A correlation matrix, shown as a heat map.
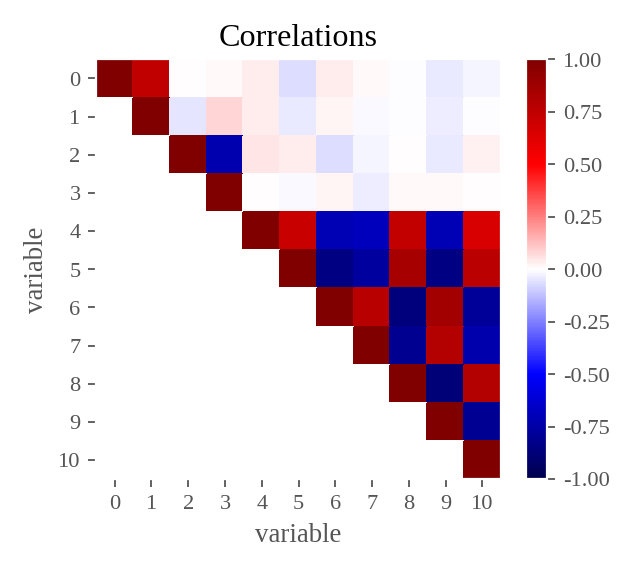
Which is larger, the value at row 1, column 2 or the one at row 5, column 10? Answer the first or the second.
the second
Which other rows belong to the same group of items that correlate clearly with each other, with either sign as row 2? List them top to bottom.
3
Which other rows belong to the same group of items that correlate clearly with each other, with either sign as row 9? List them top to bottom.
4, 5, 6, 7, 8, 10
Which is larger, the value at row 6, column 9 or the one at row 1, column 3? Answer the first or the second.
the first
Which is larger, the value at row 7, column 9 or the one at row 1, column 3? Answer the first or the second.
the first
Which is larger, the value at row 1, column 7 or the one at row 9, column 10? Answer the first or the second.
the first
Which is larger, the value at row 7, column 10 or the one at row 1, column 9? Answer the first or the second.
the second
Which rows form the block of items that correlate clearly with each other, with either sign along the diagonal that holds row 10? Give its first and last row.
4 to 10
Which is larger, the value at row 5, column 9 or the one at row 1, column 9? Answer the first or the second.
the second
